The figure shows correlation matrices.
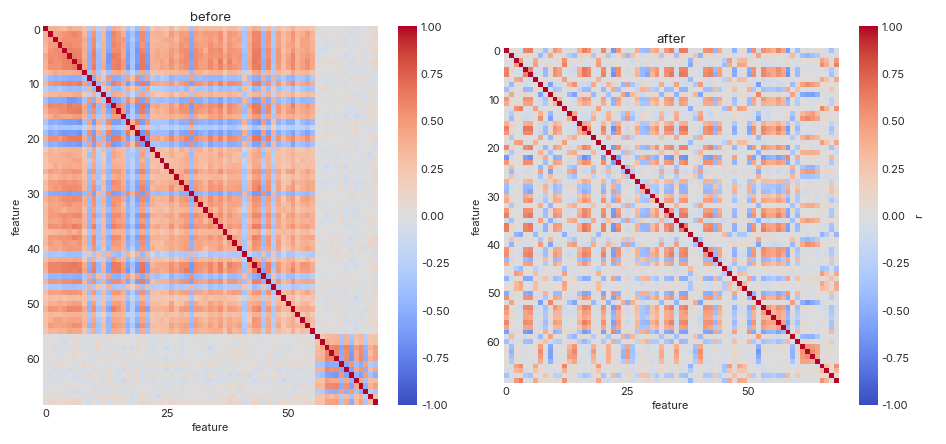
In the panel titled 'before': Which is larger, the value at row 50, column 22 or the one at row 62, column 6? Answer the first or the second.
the first
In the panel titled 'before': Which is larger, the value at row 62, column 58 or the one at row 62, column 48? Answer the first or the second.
the first
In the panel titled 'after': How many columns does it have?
69
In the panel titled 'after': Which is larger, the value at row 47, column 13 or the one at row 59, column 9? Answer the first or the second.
the second
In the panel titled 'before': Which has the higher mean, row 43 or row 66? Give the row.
43
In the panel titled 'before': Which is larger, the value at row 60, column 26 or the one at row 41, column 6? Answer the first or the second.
the first
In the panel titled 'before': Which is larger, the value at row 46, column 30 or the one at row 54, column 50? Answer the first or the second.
the second
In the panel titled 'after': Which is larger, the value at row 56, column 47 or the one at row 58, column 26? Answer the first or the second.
the second
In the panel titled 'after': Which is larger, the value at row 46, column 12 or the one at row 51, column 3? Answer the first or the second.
the first
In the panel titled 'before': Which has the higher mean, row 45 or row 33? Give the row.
33
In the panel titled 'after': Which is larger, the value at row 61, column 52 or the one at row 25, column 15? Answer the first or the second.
the second
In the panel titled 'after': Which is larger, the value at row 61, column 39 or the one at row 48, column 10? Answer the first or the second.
the second
